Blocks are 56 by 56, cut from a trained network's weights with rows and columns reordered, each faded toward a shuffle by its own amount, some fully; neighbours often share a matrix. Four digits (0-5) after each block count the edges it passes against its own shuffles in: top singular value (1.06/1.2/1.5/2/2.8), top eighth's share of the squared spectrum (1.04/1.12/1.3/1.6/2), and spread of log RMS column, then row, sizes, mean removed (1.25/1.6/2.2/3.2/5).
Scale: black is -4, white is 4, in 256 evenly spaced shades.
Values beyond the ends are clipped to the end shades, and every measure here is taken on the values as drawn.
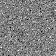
0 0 0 0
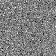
0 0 0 0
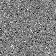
1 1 0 0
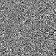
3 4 2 2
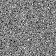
0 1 0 0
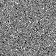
0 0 0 0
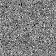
0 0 0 0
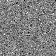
1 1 0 0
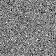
1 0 0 0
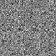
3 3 1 1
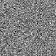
3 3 2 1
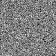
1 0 0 0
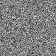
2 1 0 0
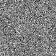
1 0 0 0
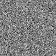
0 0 0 0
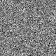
0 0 0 0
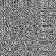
4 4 2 1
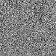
2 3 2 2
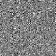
3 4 2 2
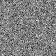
1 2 0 0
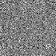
2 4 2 2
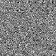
2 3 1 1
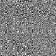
3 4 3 2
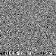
3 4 2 2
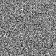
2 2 0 1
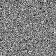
0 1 0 0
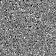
1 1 0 0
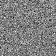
0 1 0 0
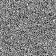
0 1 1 0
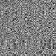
3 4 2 2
